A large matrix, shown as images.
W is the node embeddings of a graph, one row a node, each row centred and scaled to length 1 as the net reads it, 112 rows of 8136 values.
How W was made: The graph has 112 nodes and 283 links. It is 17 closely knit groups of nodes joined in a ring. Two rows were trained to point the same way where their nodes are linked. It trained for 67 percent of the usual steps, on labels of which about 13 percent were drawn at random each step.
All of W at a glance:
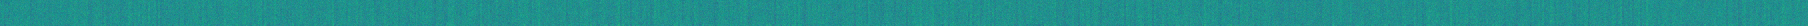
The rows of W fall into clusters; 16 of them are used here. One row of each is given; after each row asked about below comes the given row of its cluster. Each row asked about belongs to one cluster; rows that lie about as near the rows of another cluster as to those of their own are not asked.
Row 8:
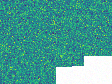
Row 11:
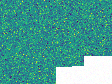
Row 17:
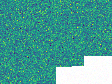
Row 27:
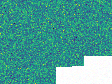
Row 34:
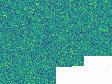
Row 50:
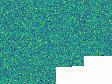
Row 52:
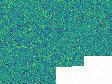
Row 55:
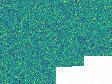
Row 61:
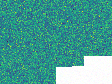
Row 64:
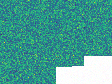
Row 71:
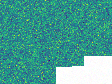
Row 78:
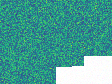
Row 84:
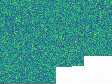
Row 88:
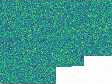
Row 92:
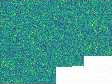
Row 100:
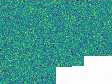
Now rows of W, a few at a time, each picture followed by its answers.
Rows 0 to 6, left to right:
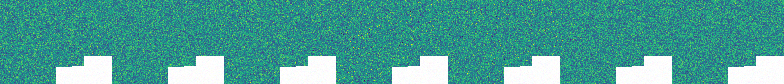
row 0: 55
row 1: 100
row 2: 50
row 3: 88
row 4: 52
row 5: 64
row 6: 64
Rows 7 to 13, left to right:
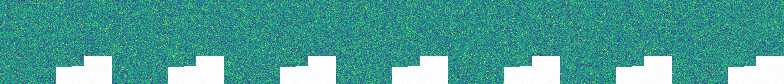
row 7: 27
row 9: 88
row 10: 8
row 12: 17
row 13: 88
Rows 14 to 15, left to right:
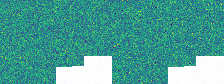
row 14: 78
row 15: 27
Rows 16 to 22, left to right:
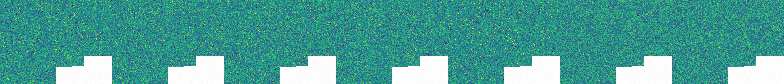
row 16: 34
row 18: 52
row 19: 71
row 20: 34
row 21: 64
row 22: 55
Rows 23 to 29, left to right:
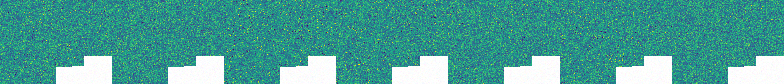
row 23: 100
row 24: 78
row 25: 71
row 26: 92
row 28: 84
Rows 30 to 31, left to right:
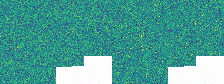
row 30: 92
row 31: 71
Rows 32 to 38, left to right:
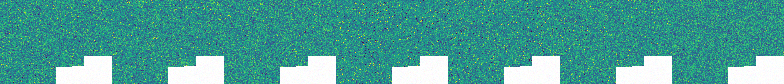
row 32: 27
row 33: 100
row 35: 50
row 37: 100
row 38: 100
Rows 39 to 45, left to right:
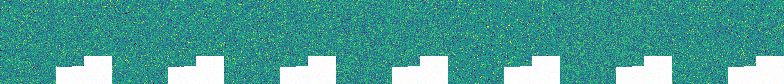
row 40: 64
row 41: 61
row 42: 84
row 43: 52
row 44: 8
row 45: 61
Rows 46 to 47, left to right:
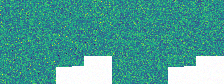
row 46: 55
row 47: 50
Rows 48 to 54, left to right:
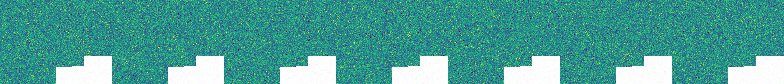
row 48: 11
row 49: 78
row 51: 8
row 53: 100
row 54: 11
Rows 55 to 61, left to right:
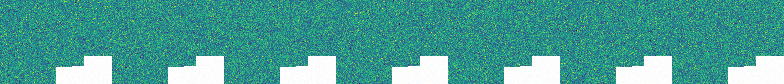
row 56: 55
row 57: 50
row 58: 17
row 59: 64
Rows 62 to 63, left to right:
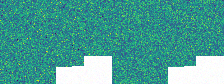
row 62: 64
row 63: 92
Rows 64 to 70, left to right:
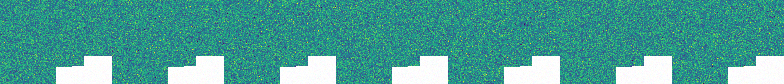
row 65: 17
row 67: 92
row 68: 17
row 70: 92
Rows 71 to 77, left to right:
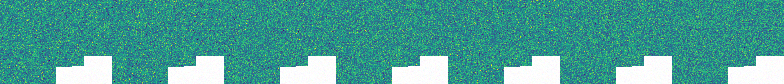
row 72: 17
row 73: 78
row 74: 8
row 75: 34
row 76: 11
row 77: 17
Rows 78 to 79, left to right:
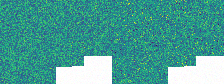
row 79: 92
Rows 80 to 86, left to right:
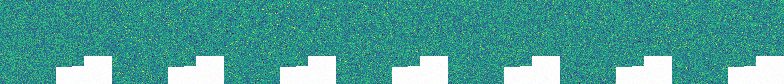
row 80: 78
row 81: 71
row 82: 88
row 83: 84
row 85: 17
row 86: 64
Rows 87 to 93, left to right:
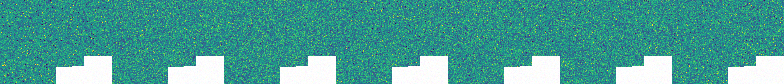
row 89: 11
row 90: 88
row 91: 84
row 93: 78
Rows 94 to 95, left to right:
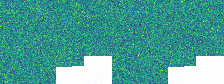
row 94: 8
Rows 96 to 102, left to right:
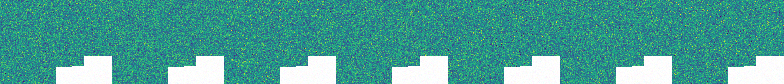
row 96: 61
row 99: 8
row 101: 92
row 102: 71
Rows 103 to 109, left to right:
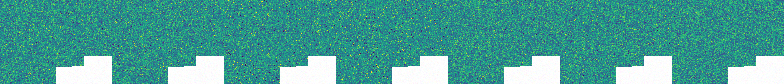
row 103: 84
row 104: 71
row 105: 52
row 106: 55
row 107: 100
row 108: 84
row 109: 27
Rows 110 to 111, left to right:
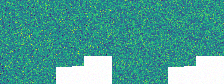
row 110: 55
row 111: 55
